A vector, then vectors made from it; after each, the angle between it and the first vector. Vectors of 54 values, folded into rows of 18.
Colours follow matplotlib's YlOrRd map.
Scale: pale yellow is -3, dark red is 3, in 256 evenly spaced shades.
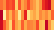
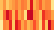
partly opposed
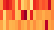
partly aligned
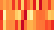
partly aligned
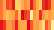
partly aligned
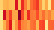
nearly opposite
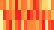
nearly opposite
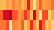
orthogonal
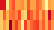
partly opposed
